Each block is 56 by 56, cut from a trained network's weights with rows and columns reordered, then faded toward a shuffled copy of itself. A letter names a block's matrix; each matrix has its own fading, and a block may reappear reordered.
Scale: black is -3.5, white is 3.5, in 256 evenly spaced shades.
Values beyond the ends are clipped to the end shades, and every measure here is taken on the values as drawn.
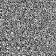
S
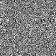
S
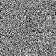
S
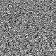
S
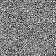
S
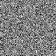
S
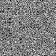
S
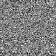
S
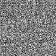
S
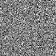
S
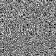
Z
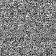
S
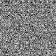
S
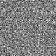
S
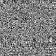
S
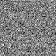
S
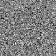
Z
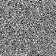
S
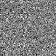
S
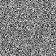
S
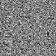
Z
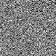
Z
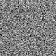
S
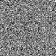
Z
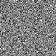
Z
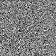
S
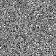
S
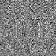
Z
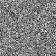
S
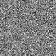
S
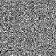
Z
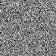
S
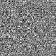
S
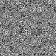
Z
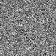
S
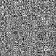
Z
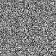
S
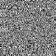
Z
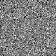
S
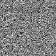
S
